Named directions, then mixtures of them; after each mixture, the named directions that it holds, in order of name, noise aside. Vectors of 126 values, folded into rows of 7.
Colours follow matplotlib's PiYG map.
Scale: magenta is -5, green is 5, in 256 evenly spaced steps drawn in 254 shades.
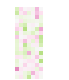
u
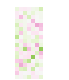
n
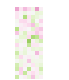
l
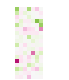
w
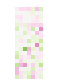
l, n, u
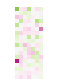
n, w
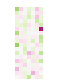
n, u, w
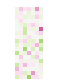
l, n, u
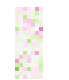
l, w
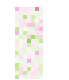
l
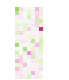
n, u, w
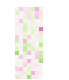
l, u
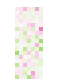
l, n, u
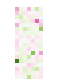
w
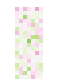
l
